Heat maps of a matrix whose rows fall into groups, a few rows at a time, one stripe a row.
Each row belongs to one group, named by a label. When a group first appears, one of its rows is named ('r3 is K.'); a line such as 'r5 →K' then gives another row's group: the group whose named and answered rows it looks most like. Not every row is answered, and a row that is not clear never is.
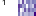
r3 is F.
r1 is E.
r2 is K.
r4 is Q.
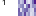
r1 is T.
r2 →E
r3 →Q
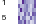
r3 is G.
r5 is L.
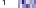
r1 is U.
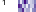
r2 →K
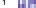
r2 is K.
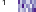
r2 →E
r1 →L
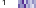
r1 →E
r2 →K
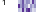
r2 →L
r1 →E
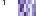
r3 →G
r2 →G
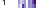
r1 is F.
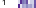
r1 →G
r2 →Q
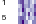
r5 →K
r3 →U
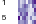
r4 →G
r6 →T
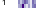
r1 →T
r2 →U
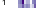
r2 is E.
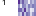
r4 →E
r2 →F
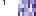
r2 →F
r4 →Q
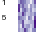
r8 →T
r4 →U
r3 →L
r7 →Q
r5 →K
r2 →L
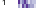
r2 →E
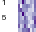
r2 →Q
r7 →T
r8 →E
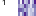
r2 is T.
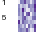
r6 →L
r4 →E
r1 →G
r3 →U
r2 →F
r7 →F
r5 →T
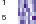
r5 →F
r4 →K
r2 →T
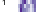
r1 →T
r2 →G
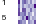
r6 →K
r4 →K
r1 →L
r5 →E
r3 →L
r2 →Q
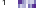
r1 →K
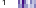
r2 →U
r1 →L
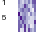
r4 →L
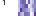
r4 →Q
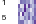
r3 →T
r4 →Q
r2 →F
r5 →F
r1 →G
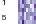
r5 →G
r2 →Q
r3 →K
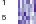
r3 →Q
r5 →E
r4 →K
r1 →Q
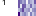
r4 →L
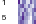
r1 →L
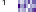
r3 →F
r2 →L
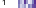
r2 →F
